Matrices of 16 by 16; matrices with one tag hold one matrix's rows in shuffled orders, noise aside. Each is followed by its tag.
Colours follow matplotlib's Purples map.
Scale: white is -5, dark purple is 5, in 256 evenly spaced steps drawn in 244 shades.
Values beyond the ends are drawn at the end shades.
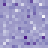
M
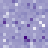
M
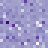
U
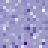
M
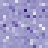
M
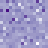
U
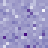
M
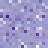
U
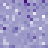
M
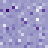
U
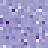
U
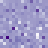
U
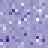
U
